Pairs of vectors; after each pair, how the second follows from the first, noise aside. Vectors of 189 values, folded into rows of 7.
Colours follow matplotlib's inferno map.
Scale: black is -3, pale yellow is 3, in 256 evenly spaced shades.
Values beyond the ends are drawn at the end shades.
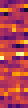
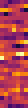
copied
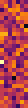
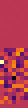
partly zeroed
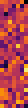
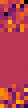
partly zeroed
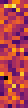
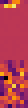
partly zeroed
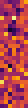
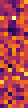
copied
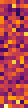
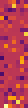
partly zeroed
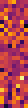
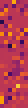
partly zeroed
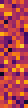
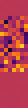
partly zeroed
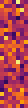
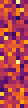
copied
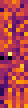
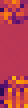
partly zeroed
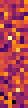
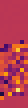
partly zeroed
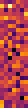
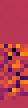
partly zeroed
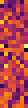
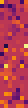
partly zeroed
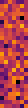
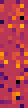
partly zeroed
